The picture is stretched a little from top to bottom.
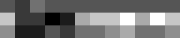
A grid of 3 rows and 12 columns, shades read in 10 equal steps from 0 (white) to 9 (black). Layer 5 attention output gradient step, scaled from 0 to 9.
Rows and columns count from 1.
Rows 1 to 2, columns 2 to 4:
7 5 6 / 7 7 9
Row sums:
72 45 64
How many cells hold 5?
5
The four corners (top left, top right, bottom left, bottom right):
6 6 4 4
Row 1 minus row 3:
2 -1 -3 0 -1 1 1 2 3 1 1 2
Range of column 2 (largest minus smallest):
1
